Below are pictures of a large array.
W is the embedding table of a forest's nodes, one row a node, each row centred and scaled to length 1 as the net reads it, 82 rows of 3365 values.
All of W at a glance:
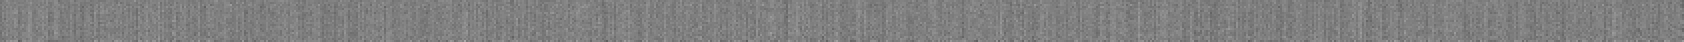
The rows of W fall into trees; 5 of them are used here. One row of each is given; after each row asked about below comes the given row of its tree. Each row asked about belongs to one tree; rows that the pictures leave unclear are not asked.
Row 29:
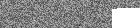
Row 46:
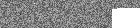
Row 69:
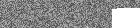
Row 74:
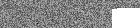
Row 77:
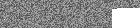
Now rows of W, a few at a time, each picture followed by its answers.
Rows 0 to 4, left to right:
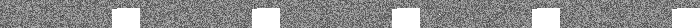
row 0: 77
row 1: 46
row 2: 69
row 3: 74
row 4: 77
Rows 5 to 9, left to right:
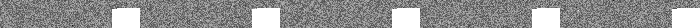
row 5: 74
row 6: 69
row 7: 29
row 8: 77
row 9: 77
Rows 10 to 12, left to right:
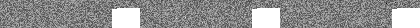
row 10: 69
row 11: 77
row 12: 77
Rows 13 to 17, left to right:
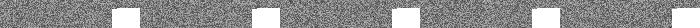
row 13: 74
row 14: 74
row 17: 69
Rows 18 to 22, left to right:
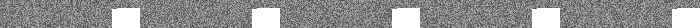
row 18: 77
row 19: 46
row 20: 69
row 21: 77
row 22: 77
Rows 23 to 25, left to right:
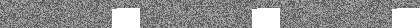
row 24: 77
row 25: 29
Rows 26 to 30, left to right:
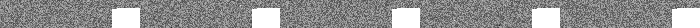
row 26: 29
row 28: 77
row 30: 74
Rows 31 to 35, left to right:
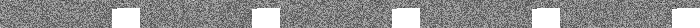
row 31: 69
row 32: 69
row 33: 29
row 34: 77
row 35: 74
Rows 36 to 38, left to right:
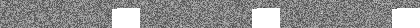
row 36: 46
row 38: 74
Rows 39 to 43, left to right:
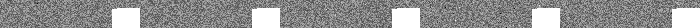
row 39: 29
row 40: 29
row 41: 69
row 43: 29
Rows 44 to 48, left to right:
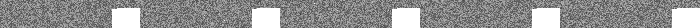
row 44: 69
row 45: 46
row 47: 29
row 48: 29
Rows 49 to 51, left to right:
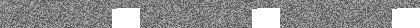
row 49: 29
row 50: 77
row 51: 69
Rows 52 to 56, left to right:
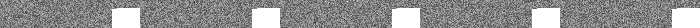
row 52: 29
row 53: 46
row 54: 46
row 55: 77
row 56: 46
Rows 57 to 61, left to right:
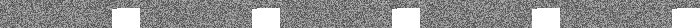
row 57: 77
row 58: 74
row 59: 74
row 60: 69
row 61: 74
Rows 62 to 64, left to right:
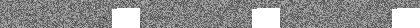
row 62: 69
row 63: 29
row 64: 29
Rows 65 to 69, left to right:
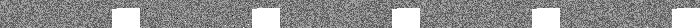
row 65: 29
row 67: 69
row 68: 29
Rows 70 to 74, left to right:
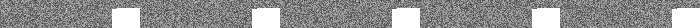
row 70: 29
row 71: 69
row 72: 46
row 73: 77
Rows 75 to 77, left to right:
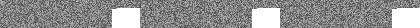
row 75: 46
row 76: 46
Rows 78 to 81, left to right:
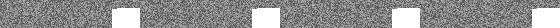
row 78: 77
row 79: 29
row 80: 29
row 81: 29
